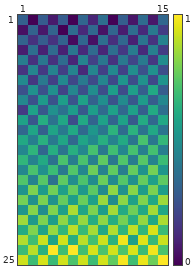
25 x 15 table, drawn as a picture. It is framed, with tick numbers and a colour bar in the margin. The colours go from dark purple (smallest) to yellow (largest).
No single row or column stands out from its neighbours. The field is checkered. There is an overall slope up to the bottom.
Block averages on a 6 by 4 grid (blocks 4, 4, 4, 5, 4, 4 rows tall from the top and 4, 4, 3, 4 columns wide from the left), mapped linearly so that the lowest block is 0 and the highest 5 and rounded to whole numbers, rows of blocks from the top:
0000 | 1111 | 2222 | 3333 | 4444 | 5555
